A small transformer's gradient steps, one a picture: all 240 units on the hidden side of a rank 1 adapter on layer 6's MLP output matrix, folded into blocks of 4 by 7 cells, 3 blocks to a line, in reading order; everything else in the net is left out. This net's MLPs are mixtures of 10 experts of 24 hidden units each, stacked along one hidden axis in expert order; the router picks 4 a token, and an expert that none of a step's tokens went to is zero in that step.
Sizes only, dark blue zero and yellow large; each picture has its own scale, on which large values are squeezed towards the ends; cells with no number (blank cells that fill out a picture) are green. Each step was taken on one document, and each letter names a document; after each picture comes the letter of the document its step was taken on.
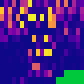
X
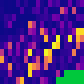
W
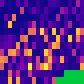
W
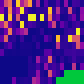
X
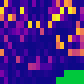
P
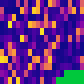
W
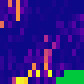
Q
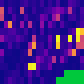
P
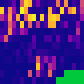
X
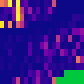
Q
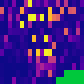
X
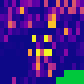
X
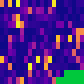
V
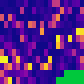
W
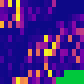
Q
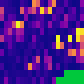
P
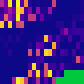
Q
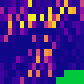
X
